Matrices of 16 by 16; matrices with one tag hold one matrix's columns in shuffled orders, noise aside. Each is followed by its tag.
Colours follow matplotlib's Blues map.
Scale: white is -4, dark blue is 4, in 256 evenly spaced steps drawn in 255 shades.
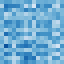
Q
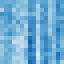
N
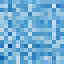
Q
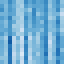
N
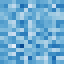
Q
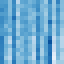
N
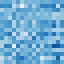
Q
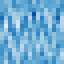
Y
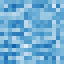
Q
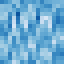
Y
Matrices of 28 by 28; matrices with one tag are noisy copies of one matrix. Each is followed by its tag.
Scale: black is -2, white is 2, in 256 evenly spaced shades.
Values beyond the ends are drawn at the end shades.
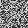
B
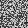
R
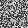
R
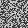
B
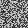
B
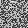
B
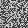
B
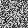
B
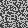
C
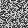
B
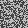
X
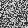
R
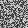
X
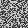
B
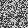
R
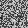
R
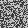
X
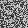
X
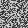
B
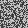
X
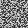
B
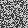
X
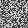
B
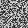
B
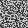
C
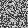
R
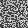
C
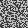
C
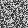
X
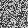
R
